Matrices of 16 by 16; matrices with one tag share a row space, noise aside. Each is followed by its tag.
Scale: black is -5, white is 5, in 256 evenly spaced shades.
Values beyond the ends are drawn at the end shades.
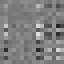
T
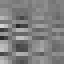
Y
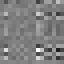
T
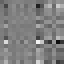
T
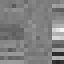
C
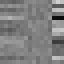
C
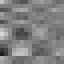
Y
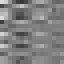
Y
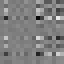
T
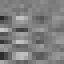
Y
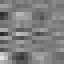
Y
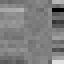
C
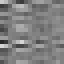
Y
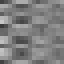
Y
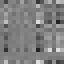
T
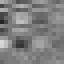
Y
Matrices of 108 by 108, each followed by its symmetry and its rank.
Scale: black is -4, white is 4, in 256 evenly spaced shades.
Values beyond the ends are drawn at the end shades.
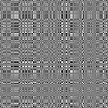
symmetric, rank two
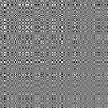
symmetric, rank two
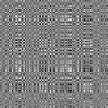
symmetric, rank two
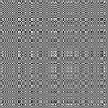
symmetric, rank two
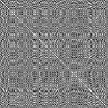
symmetric, rank five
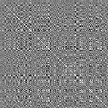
symmetric, rank five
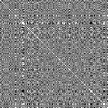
symmetric, rank five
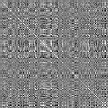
symmetric, rank five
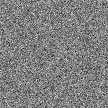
neither, full rank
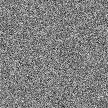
neither, full rank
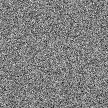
neither, full rank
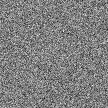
neither, full rank
